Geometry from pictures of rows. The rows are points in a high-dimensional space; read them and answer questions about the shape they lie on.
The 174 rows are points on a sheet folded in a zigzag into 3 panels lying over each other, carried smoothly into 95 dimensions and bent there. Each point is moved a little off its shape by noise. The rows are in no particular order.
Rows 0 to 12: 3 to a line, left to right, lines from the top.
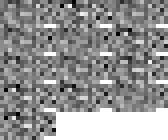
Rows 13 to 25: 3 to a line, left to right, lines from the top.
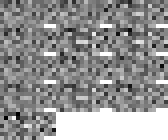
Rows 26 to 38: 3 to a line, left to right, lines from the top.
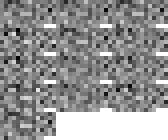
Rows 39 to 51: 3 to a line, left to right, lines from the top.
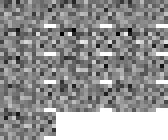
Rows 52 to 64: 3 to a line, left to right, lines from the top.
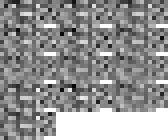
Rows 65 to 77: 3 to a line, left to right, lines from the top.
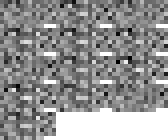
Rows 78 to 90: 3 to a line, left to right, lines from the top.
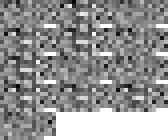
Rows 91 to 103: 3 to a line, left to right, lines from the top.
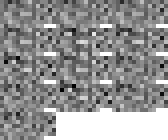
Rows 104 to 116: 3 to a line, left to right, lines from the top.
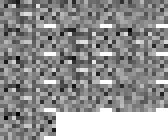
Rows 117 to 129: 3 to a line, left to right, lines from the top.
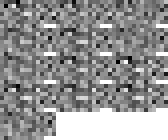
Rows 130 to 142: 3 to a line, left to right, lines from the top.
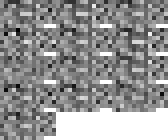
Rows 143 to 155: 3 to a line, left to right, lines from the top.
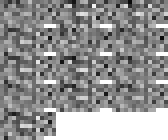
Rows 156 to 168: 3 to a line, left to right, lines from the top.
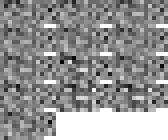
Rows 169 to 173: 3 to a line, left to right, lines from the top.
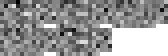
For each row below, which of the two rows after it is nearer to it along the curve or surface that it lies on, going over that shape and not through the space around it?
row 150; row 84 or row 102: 102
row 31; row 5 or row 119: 119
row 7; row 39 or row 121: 121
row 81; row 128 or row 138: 128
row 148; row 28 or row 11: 28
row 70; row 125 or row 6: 125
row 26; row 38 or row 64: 38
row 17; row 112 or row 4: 4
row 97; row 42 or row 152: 152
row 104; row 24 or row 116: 24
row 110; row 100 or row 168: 100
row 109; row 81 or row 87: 87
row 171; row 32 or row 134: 134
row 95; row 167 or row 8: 8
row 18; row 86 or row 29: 29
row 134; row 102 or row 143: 143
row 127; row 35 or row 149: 149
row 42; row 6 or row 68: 6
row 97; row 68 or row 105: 68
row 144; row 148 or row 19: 19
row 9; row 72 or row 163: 72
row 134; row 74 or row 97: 74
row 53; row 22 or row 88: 22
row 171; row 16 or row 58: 16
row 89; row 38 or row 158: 38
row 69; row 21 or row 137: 137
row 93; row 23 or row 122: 122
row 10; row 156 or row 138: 156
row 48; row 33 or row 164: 33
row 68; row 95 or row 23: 23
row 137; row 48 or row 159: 159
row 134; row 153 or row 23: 23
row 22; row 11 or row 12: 11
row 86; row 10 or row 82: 10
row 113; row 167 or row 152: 167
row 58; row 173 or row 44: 44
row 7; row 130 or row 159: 130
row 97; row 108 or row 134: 108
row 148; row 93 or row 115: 115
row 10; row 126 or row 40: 40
